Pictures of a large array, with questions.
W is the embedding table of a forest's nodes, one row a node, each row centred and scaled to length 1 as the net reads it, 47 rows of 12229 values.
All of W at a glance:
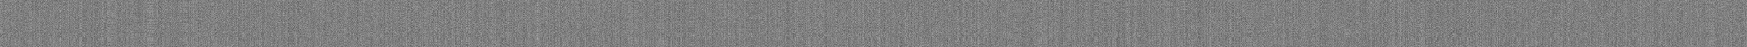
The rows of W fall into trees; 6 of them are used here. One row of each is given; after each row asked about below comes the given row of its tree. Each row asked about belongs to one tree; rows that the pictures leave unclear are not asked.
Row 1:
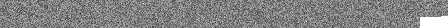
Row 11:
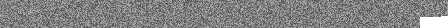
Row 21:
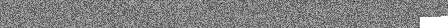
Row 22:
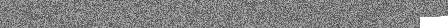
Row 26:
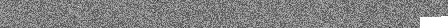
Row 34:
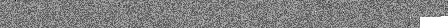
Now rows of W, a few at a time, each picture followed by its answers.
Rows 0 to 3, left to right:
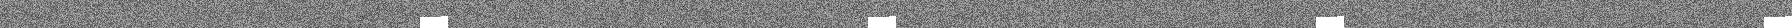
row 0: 22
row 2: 11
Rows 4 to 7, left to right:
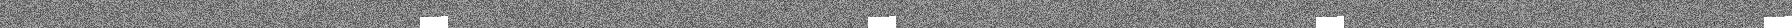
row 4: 34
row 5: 11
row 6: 1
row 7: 21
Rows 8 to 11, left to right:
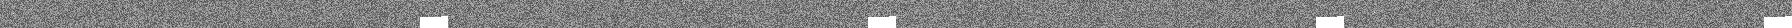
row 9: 1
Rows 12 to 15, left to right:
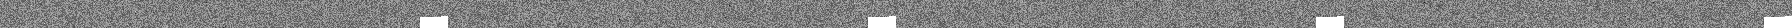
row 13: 22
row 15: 22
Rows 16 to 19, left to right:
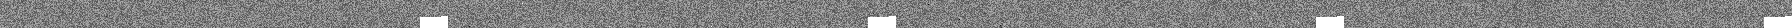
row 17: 21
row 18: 34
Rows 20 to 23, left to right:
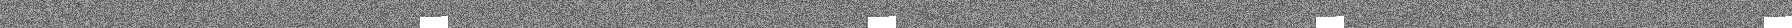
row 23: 11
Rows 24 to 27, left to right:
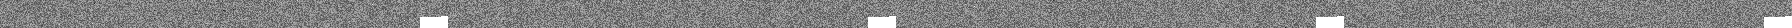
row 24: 26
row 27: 11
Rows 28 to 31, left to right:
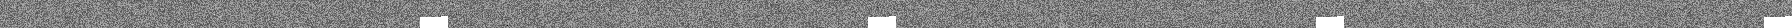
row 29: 34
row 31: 11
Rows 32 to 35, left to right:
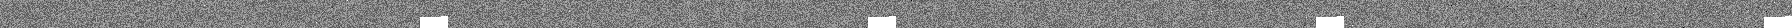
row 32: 22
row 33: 34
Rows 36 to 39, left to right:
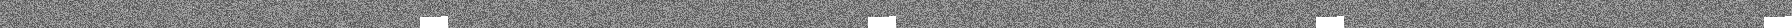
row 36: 34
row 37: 11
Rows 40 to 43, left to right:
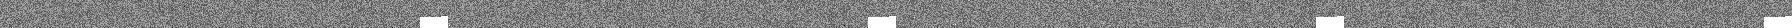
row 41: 11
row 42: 26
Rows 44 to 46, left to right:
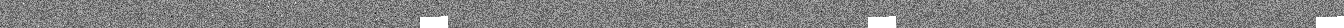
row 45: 26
